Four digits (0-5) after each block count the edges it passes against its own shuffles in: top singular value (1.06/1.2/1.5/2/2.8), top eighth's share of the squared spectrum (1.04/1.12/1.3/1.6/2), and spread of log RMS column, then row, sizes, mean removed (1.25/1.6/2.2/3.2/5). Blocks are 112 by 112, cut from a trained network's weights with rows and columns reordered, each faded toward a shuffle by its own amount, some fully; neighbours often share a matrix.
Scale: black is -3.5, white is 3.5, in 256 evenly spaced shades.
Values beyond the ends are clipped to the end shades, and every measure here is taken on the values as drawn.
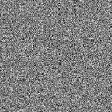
4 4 2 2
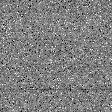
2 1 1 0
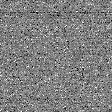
2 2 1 1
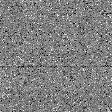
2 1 1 1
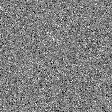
1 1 0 0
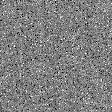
0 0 0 0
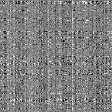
4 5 2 4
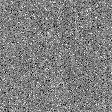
1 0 0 0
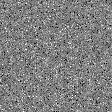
0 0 0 0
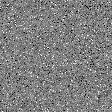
0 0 0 0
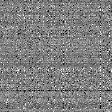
3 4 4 2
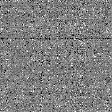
2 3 3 1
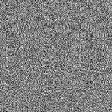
4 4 2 2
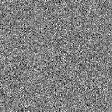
3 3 2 2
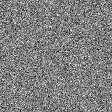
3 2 0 0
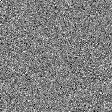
2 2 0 1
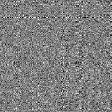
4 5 3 3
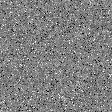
0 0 0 0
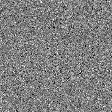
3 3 1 1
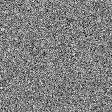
1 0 0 0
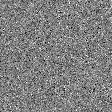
0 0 0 0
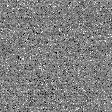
1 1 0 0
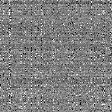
3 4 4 2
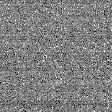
2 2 2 1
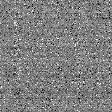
2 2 2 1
